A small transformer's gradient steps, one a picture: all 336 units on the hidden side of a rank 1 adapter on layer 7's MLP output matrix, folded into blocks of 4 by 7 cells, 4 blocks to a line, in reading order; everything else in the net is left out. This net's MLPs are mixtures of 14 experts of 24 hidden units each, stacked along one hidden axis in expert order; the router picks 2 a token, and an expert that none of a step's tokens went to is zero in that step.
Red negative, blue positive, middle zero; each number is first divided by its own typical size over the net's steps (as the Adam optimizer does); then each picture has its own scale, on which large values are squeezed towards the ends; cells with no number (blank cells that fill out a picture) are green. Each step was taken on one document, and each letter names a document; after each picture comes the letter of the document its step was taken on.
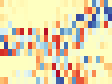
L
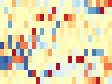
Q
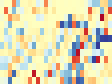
Q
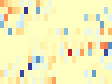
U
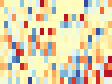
Q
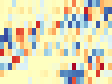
Q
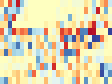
L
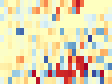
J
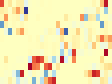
U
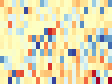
J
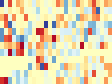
L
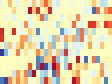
L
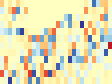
J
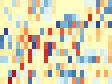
Q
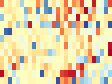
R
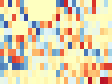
R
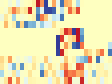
R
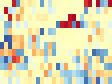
Q
